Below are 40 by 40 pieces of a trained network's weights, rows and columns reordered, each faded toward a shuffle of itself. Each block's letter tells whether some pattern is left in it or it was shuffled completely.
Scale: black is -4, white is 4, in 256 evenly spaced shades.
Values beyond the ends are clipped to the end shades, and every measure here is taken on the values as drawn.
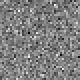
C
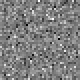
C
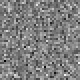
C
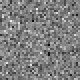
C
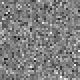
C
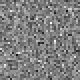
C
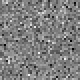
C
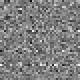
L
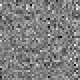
L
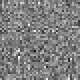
L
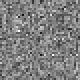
L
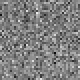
L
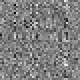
L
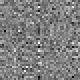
L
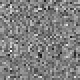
L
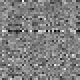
L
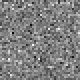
C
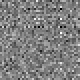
L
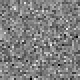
C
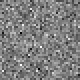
C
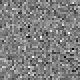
C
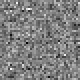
L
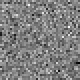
C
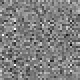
L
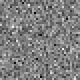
C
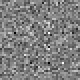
L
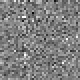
L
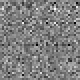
L
